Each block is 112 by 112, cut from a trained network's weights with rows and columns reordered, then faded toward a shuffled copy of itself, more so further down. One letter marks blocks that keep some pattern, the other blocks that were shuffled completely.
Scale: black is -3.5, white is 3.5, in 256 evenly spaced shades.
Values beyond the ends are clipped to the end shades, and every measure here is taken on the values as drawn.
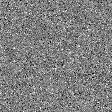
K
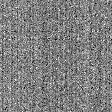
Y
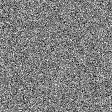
K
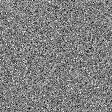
K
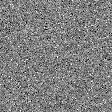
K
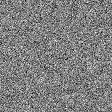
K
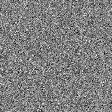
Y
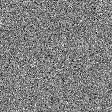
K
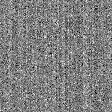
Y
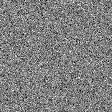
K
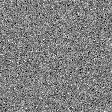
K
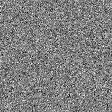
Y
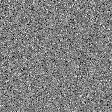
K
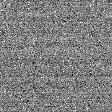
Y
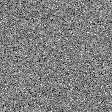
K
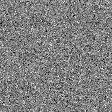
K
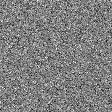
K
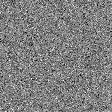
K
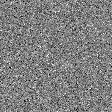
K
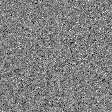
K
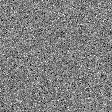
K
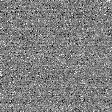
Y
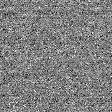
Y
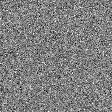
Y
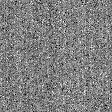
Y
